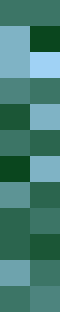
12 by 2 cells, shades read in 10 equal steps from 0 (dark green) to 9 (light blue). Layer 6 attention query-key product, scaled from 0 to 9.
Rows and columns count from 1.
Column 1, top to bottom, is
3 7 7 4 1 3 0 5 2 2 6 3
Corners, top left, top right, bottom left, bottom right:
3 3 3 4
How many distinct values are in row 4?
2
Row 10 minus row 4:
-2 -2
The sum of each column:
43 44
